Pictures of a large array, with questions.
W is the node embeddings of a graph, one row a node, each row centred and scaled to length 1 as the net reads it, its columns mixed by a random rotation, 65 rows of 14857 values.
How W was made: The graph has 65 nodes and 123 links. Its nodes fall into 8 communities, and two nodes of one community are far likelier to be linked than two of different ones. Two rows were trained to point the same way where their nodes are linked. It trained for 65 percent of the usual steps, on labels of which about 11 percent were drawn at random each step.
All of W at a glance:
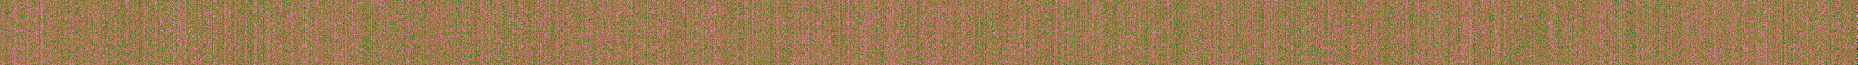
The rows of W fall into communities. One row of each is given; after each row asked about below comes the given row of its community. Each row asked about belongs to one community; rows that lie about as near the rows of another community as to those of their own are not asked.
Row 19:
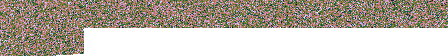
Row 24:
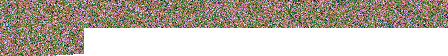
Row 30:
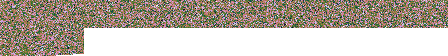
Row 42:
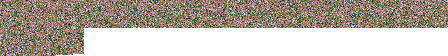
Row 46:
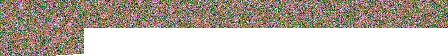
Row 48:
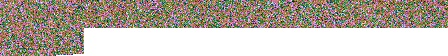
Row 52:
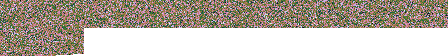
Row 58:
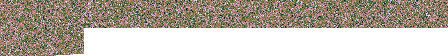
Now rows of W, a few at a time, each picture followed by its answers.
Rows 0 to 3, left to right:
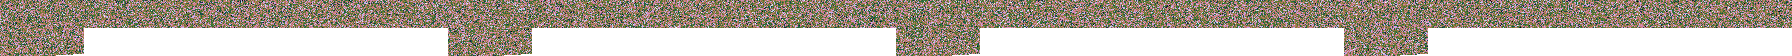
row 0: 46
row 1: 19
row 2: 48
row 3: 48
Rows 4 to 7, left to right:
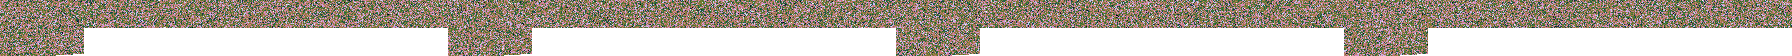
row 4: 46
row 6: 58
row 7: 30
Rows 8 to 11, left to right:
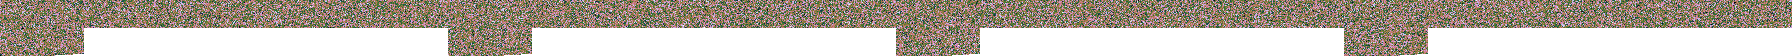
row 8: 58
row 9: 42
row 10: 46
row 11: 52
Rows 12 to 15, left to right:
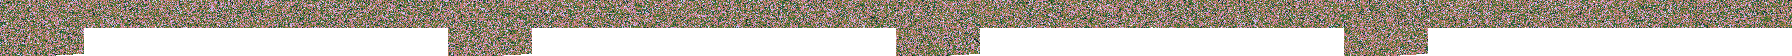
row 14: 42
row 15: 19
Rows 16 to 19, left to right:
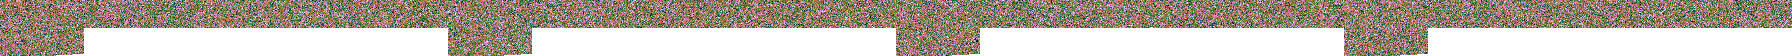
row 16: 19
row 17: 46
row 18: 42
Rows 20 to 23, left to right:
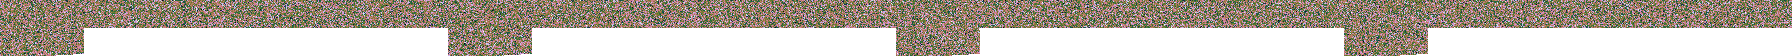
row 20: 30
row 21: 30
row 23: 24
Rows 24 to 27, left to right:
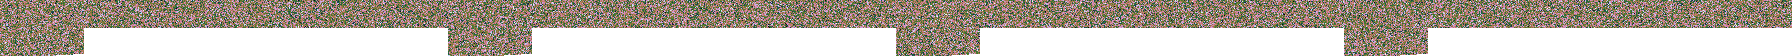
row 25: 46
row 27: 24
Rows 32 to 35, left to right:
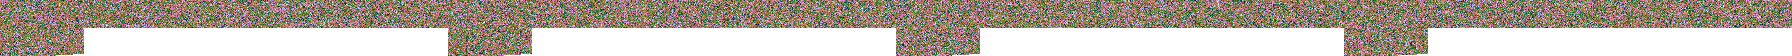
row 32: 46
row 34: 24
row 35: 19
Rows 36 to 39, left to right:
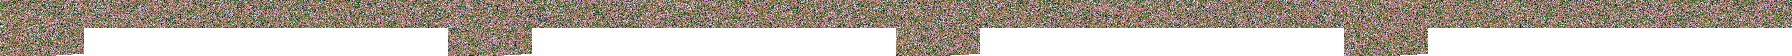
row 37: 19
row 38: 58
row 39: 48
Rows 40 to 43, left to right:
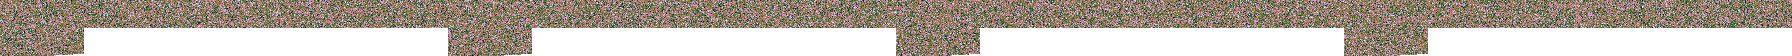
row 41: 19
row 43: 24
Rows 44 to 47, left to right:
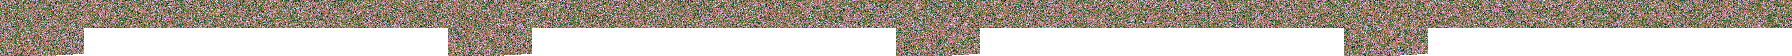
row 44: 24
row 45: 24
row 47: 46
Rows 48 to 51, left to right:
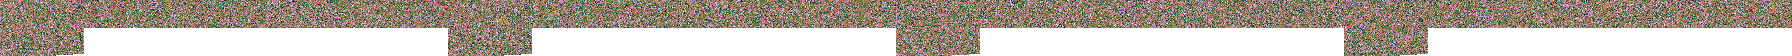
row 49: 48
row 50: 52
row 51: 46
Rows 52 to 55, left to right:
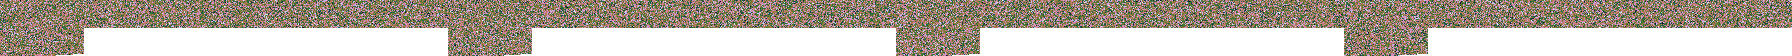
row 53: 24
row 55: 42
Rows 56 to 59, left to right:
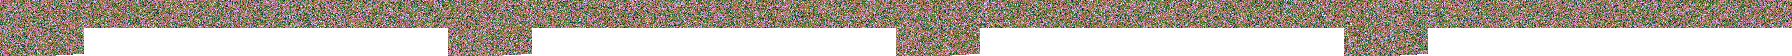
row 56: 48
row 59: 48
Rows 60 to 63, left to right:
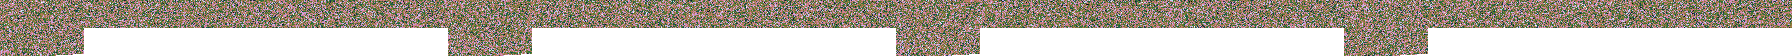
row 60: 48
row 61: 24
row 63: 19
